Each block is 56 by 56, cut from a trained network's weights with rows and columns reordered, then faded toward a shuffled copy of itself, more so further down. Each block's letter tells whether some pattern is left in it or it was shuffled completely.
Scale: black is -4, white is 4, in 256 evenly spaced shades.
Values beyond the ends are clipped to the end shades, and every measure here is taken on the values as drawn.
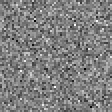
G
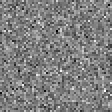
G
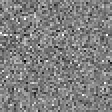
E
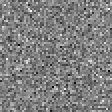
G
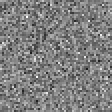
G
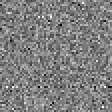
E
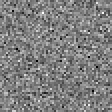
G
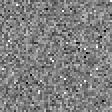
G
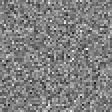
E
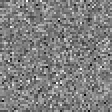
G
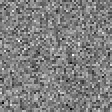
G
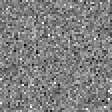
G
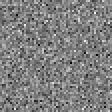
G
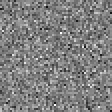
E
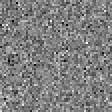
E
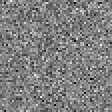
E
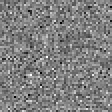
E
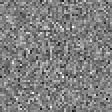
E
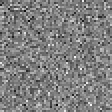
E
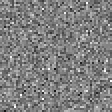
E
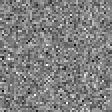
G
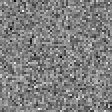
G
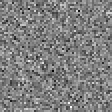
G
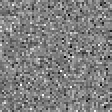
G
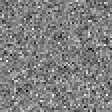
G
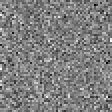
E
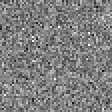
E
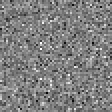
G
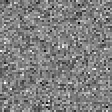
E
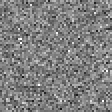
E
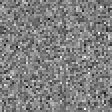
G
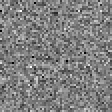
G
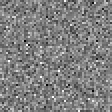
G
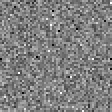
E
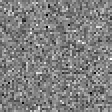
E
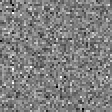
E
